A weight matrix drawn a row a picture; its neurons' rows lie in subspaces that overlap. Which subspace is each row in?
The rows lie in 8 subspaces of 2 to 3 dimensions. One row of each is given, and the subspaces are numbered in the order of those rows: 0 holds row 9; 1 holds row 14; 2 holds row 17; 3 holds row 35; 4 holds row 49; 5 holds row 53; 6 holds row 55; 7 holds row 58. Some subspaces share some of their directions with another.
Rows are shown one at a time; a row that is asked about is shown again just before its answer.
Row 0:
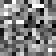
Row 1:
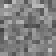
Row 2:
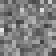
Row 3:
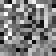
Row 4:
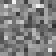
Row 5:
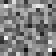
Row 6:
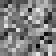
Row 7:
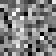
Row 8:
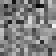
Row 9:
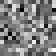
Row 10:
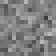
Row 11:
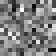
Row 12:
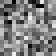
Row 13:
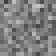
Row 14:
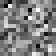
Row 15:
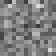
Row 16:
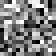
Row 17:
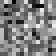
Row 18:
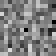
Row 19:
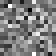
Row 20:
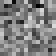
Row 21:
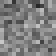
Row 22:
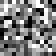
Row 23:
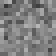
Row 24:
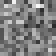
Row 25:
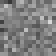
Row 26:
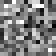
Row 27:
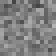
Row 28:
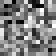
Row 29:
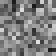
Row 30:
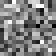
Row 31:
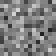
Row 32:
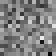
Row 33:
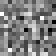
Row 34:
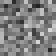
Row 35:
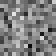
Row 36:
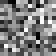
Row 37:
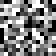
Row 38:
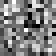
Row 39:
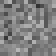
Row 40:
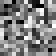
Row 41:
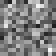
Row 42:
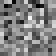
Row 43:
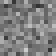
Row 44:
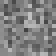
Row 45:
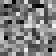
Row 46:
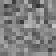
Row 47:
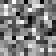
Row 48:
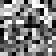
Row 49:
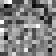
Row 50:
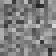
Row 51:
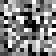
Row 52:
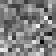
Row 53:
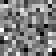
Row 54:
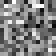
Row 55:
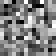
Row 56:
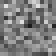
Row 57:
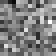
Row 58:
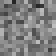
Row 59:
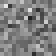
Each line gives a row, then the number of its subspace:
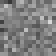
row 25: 4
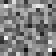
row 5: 5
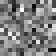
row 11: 0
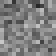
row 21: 6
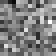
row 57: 4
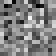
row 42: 0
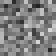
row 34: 3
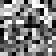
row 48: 4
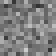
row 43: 5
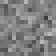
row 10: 6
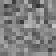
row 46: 7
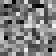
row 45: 5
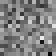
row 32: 1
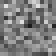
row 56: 7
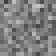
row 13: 2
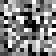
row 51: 7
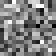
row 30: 6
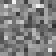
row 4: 5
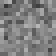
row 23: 4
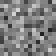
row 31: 3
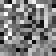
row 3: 0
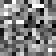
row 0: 7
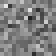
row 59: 1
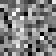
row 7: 3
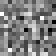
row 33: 7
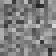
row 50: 1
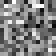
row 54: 2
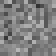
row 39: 0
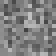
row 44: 7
